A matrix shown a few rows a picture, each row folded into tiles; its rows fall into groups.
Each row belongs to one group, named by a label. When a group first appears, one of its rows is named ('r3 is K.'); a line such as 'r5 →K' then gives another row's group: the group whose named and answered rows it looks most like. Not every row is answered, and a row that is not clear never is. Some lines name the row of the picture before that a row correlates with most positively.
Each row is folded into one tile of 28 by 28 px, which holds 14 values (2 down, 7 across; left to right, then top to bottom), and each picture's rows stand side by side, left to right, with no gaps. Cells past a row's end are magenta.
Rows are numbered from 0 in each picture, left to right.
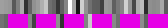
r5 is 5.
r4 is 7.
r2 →7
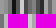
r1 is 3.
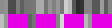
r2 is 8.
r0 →3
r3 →3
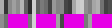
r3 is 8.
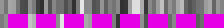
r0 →8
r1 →3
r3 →3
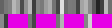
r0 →7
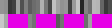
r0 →3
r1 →7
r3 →8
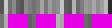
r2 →3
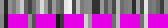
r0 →5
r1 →7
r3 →3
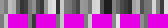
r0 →8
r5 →7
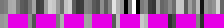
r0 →8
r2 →8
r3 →3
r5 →3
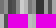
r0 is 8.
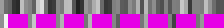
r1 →8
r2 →8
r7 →8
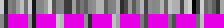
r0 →5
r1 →5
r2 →3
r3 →7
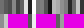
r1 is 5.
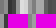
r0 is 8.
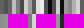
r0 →7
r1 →8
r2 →5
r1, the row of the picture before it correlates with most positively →1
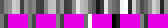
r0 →7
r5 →7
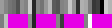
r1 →5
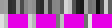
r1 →3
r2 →8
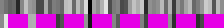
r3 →5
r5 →5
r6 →5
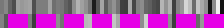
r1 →5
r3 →3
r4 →3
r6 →5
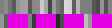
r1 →7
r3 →3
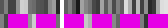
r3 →3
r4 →7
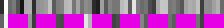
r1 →5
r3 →3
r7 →5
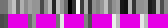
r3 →5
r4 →3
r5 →3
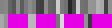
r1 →3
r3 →7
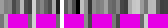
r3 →5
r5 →8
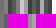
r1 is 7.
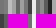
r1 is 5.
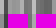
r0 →5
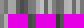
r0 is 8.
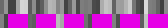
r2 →3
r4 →7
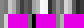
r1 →7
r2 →8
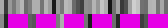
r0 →5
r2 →8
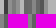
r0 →5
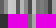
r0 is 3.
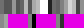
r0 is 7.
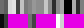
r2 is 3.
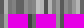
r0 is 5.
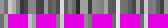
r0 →8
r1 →3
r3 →5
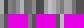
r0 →5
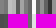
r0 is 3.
